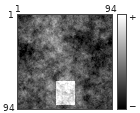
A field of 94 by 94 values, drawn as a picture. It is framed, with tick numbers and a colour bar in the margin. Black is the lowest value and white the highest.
Roughest part: bottom middle. Histogram: skewed, a long tail of high values. Odd patch: higher, in the bottom middle. Stripes: none. Ninth with the highest average: bottom middle.
